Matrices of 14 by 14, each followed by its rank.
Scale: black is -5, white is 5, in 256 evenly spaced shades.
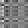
one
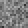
full rank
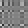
one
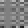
one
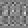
two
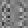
two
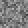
full rank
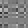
one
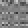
two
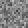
full rank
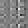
two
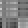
one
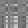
one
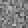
full rank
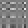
one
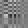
one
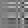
one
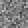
full rank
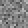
full rank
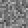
full rank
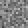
full rank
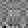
two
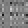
two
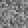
full rank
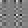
one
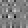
two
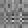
two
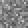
full rank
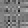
two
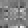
two
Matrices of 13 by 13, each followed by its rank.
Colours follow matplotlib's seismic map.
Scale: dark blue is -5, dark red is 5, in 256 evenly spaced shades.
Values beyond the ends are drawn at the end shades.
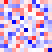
full rank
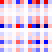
one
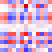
two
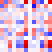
two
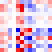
two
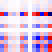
one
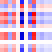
one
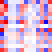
two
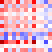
two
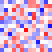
full rank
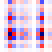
one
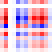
one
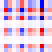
one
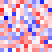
full rank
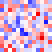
full rank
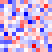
full rank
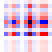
one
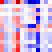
two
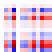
one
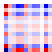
one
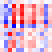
two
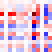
two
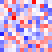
full rank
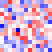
full rank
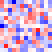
full rank
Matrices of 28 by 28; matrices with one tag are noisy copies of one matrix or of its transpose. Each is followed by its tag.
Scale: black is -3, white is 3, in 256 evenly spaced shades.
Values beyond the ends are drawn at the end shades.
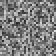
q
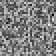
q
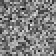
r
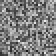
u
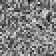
r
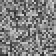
u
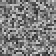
q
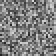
u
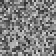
r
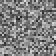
u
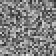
u
